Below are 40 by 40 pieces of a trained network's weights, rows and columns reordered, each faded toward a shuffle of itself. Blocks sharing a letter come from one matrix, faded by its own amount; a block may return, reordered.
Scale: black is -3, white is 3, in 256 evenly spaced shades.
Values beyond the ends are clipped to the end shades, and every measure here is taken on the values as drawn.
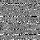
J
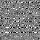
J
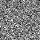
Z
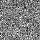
Z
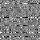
J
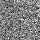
Z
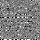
J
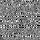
J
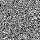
Z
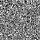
Z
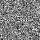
Z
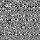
J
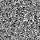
Z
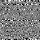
J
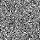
Z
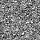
Z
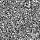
Z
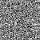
Z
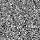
Z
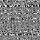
J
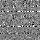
J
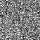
Z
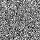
Z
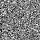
Z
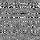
J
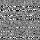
J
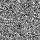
Z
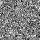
Z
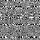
J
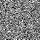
Z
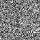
Z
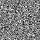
Z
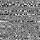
J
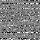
J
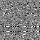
J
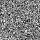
Z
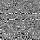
J
